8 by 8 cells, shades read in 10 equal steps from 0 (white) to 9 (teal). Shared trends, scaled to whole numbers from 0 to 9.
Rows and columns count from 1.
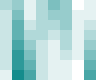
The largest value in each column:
3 9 7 3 5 4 1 7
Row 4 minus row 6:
0 -2 -2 1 1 1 0 -2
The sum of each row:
21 21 23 23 24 26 26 28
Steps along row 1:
up down up up down down up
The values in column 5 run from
1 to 5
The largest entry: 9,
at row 8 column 2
